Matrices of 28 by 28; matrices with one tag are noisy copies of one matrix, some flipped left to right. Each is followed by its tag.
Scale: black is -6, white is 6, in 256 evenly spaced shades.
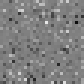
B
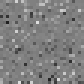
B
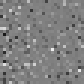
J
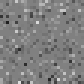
B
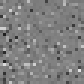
J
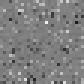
B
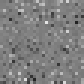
B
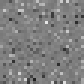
B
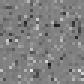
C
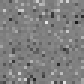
B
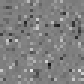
C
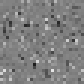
C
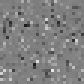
C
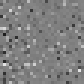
J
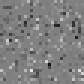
C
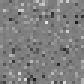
B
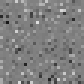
B
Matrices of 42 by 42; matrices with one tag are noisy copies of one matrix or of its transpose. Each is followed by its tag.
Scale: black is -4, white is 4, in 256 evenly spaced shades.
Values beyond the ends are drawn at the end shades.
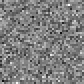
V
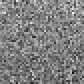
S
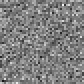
V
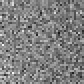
S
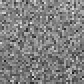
S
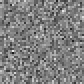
V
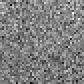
S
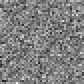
V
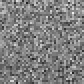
S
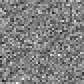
V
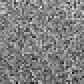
S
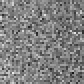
S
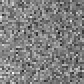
S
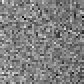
S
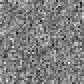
V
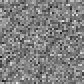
V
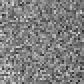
S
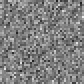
V
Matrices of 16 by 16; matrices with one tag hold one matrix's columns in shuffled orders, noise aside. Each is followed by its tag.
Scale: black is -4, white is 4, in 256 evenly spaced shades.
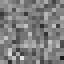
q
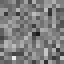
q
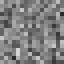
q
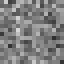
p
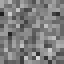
q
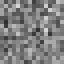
p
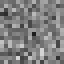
q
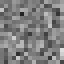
q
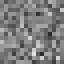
q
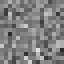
q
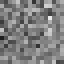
p
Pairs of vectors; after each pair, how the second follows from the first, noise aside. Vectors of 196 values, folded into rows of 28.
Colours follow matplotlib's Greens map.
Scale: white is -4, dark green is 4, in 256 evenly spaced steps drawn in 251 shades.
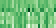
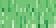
partly zeroed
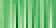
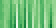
negated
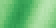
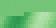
partly zeroed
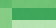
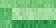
negated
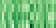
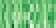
negated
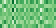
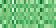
negated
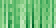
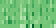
partly zeroed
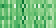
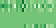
partly zeroed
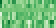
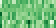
negated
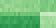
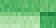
negated
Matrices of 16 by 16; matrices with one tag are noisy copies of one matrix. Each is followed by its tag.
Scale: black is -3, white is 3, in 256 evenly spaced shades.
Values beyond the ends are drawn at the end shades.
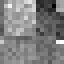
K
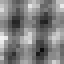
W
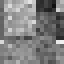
K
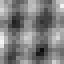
W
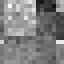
K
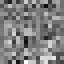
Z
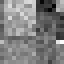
K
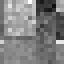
K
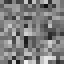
Z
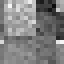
K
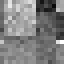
K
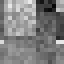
K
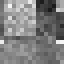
K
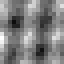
W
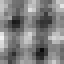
W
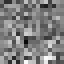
Z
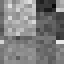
K
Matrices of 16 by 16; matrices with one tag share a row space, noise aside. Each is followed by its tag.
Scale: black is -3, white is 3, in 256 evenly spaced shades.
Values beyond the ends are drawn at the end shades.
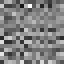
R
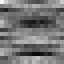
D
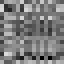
R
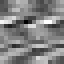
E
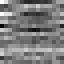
D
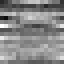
D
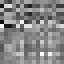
R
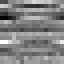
D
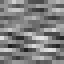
E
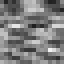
E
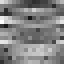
D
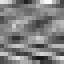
E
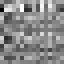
R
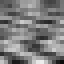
E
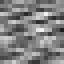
E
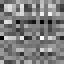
R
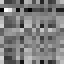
R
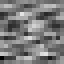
E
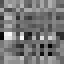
R
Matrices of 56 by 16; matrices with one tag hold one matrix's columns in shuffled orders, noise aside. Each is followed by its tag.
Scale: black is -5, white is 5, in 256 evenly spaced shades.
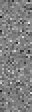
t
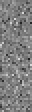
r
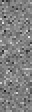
t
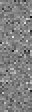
t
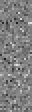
r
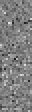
r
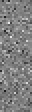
t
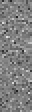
t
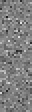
t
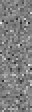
r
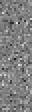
r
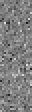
r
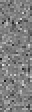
r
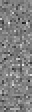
r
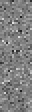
t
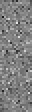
t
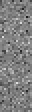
t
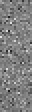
t
